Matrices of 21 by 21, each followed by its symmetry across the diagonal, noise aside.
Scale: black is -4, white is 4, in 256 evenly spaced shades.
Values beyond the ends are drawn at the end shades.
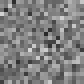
antisymmetric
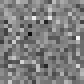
neither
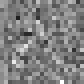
neither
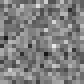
antisymmetric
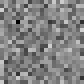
neither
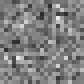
symmetric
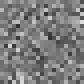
symmetric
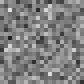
symmetric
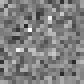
symmetric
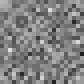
symmetric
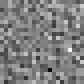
antisymmetric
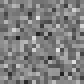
antisymmetric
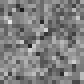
antisymmetric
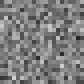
neither
